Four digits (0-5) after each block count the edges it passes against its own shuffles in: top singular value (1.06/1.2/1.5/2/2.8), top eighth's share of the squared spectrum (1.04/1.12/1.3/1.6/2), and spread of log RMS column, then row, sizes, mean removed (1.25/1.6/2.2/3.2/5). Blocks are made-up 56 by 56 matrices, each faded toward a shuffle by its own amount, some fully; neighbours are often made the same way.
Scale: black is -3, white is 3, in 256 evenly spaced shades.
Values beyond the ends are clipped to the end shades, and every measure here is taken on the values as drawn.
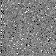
3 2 1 1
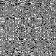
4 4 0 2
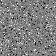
0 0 0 0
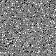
1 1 0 0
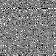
3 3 0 2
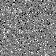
2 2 0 0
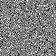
0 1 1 0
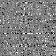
3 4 1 2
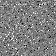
1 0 0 0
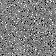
0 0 0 0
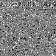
2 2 0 1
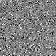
2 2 0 1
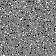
0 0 0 0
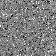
2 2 0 1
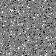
1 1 0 0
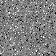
1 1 0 0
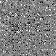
3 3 1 2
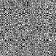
4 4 3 2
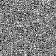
3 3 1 1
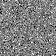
1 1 0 0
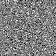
3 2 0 0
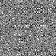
3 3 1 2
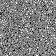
0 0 0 0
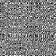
4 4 2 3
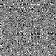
3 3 1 1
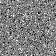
0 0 0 0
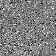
2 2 1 1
